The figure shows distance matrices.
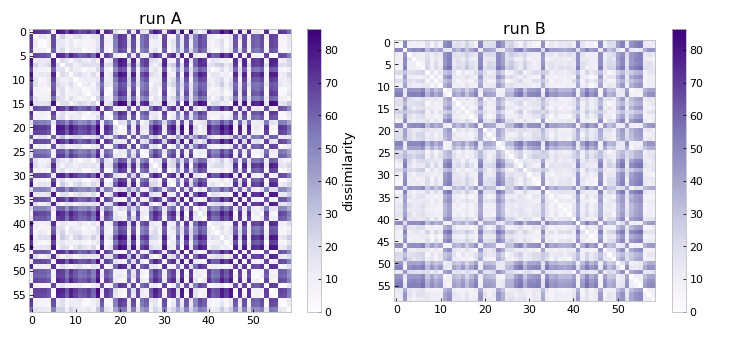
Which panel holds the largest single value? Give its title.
run A
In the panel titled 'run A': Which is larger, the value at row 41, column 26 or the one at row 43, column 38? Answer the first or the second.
the second
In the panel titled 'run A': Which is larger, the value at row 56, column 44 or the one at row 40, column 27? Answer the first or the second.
the second
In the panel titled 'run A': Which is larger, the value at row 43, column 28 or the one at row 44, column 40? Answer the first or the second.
the first
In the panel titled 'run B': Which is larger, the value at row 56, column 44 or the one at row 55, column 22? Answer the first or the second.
the second
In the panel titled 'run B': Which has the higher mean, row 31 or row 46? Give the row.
46
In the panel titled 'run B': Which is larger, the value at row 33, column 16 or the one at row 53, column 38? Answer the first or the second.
the second
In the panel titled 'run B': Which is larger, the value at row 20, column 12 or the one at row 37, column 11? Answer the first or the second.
the first
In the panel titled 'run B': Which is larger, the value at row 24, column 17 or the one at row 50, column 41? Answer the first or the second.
the first
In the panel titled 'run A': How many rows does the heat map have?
59
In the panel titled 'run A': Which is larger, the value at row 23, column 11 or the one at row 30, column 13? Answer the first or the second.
the second
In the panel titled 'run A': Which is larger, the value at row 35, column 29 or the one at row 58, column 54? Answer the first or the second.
the first
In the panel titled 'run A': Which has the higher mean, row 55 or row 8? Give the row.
55
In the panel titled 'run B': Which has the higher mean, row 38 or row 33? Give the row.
33
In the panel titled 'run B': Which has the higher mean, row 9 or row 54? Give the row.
54
